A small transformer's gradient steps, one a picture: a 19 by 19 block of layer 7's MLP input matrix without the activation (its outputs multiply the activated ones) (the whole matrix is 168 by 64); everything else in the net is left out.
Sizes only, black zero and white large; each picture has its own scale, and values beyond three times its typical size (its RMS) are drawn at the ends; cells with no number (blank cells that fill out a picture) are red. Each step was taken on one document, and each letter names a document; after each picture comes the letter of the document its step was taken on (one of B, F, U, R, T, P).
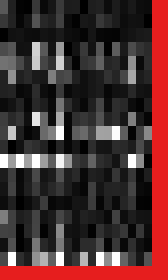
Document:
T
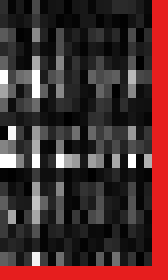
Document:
T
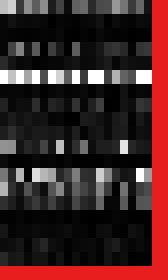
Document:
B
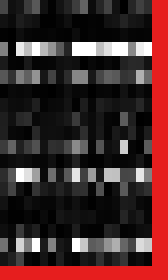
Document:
B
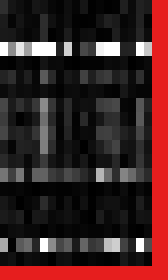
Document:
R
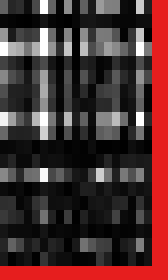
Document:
R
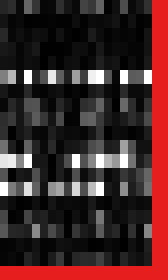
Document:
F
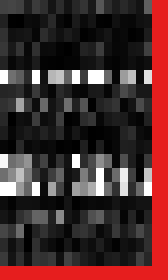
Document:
F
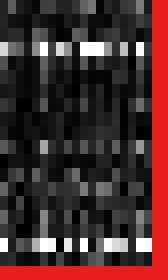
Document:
R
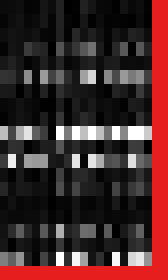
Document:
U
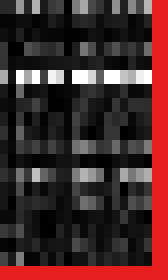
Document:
B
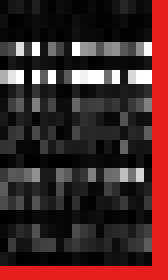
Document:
B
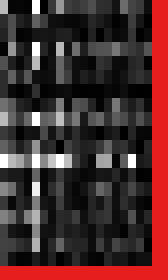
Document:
T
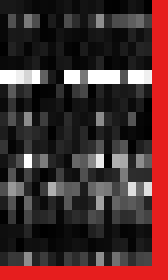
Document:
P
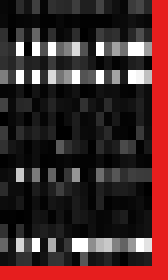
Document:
B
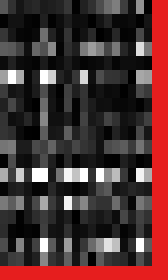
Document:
R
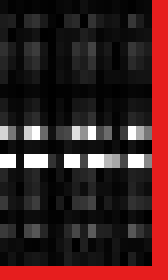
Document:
U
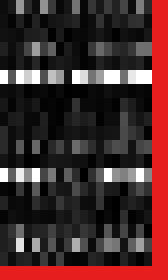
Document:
B
